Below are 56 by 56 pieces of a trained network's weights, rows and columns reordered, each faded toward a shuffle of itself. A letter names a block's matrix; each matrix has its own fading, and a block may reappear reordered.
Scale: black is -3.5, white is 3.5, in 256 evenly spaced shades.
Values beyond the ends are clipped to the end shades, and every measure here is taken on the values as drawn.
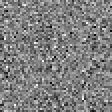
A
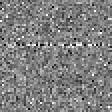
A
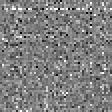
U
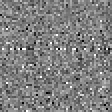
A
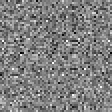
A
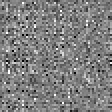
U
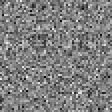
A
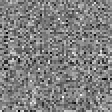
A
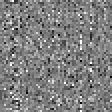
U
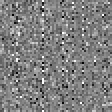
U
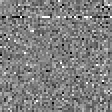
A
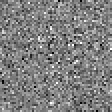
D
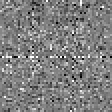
U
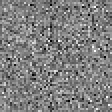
D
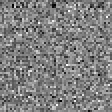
A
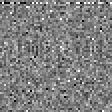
A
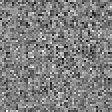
A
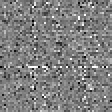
U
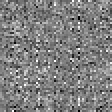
U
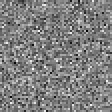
D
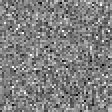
D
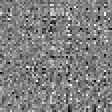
U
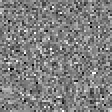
D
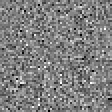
D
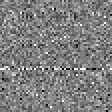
A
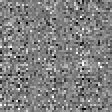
U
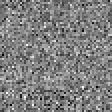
A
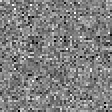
A
